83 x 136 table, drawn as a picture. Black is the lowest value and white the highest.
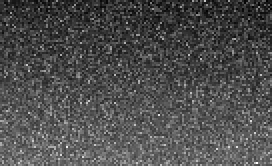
Grain: fine. Average level on the scale: 30%. Slope: up to the bottom. Odd rows or columns: none.
